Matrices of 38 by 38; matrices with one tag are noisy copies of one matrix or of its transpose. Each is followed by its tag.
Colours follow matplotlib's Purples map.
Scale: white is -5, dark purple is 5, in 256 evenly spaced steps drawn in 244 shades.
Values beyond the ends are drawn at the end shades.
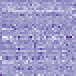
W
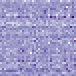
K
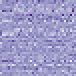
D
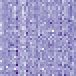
K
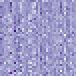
D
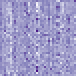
W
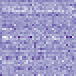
W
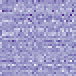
D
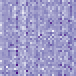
K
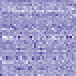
W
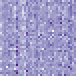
K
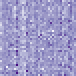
K
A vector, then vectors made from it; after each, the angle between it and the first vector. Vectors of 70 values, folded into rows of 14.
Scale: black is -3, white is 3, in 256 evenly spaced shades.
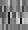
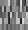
nearly parallel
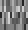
partly opposed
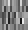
nearly parallel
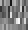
partly aligned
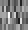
nearly opposite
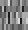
nearly parallel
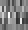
nearly opposite
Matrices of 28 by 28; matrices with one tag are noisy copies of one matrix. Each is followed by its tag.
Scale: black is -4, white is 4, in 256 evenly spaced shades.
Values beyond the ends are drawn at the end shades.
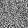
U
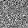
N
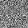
N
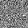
N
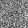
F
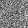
F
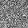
N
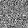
N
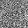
F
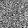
F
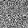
N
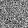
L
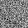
L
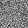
U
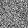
U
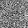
F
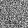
L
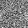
F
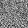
U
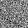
L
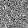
N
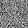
U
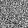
L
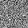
N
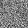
U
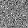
N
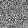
N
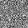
N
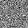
N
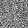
U
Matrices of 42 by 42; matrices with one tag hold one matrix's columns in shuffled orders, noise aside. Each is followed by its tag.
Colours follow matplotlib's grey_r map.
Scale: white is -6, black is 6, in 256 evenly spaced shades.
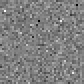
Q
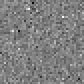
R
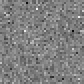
R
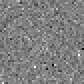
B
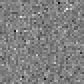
R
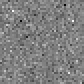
Q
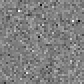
Q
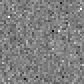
R
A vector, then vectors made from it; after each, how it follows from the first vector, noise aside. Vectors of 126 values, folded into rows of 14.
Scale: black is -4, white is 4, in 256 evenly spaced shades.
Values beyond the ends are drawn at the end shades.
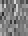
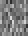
wrapped around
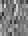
copied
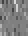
partly zeroed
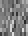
reversed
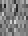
negated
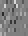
partly zeroed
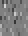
partly zeroed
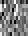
scaled up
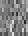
reversed
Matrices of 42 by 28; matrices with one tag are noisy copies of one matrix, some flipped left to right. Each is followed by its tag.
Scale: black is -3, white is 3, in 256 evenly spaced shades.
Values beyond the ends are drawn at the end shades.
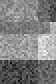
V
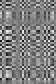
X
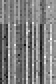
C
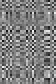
X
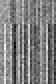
C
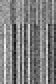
C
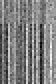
C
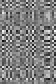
X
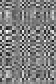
X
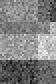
V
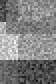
V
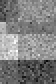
V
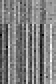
C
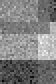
V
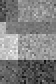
V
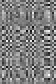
X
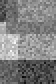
V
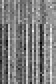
C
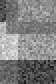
V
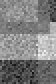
V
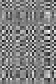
X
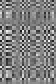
X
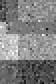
V
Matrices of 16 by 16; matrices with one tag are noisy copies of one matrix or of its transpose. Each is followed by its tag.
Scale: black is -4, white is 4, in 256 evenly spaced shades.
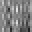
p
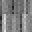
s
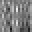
p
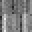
s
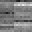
s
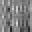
p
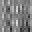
p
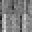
s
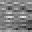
p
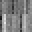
s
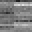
s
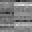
s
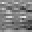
p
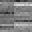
s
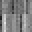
s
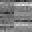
s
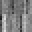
s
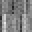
s
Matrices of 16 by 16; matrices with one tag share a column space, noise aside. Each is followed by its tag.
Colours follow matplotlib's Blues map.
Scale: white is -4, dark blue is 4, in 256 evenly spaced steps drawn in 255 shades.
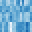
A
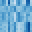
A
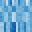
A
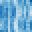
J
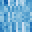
A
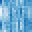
J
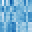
A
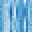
J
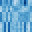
A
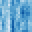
J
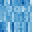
A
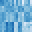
A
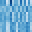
A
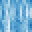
J
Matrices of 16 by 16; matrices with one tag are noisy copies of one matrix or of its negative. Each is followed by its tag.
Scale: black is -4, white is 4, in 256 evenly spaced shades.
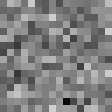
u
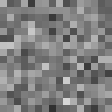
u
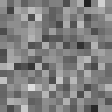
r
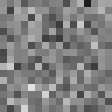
r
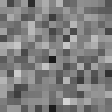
u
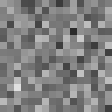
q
